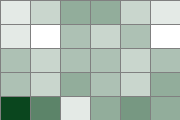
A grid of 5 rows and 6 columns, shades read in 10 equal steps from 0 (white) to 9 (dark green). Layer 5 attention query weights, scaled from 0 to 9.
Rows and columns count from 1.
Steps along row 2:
down up down up down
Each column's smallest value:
1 0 1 2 2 0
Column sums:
17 12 15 16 14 12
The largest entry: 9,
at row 5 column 1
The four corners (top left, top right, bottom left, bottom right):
1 1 9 4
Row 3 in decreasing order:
3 3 3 3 2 2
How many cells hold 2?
7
